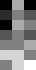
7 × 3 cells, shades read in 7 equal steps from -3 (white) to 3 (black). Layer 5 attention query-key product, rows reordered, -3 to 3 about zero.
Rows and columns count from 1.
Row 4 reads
1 0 1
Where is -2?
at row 6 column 1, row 6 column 2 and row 7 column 2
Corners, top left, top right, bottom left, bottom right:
3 3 0 -3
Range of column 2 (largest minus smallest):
2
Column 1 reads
3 2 3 1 0 -2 0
